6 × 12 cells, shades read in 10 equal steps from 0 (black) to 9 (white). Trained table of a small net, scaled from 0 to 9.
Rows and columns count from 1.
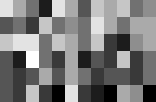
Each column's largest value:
8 8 9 7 8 8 4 8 6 7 6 6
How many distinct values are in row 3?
7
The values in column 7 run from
1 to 4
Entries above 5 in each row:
7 5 7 3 2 3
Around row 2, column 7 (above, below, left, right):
3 4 5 8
